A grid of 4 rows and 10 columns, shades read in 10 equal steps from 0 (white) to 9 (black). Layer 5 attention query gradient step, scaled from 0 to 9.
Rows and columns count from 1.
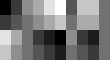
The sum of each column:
19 20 19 20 19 19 20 18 20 20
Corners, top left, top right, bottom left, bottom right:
9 5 2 5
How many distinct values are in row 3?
7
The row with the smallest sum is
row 1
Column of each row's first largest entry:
1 1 6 6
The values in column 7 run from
4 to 6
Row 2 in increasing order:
2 3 3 3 4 5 5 5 6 7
